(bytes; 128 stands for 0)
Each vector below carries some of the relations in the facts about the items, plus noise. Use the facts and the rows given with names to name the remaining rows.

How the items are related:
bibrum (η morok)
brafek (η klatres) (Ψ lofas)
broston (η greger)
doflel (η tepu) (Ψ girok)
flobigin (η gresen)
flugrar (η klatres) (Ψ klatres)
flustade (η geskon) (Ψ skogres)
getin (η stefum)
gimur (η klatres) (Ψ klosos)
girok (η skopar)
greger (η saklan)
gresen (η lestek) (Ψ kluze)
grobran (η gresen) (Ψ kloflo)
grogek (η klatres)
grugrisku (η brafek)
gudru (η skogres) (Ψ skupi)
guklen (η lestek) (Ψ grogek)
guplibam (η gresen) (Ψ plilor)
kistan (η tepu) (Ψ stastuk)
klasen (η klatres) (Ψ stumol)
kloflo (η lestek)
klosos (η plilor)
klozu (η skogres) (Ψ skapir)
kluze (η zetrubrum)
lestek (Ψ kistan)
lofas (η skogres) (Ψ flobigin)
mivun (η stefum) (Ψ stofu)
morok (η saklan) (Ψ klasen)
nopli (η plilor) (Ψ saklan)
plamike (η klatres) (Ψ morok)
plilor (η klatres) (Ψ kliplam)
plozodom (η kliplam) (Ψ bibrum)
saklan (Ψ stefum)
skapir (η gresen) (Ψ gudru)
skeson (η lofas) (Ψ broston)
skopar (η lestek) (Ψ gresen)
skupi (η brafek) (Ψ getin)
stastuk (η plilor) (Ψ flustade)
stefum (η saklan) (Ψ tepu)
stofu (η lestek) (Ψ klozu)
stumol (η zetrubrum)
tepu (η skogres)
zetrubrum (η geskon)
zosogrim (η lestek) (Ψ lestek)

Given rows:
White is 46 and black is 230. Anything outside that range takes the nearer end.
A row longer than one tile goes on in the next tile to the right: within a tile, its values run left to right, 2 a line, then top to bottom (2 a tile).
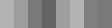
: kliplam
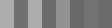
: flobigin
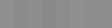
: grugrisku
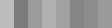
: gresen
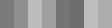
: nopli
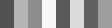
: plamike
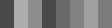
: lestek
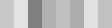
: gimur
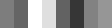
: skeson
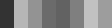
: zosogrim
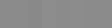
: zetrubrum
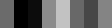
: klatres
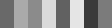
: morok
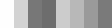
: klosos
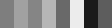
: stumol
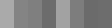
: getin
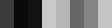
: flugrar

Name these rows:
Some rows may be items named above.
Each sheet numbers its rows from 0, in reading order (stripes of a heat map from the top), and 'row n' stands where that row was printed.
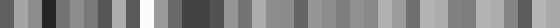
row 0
skogres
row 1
broston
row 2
lofas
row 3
mivun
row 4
brafek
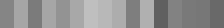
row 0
guplibam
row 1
tepu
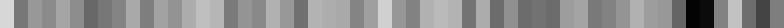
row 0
kluze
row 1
guplibam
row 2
mivun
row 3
skopar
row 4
flobigin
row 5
plilor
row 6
klatres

